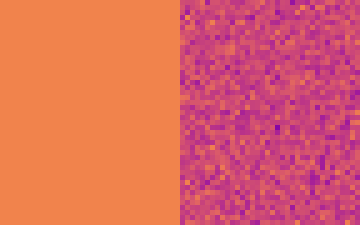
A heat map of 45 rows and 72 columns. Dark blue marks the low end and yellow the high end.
It is made of 1 by 2 panels. Panel 1,1: high, flat. Panel 1,2: middling, fine-grained.
